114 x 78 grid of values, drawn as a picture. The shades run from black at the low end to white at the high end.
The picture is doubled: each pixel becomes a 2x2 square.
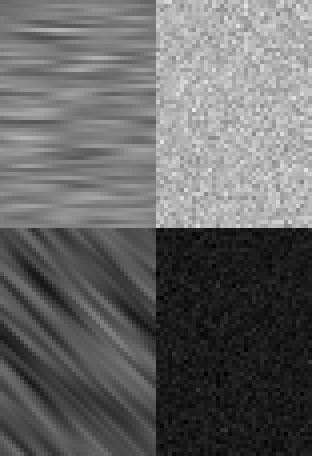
It is made of 2 by 2 panels. Panel 1,1: middling, streaked across. Panel 1,2: high, fine-grained. Panel 2,1: low, slanting down to the right. Panel 2,2: very low, fine-grained, faint in contrast.
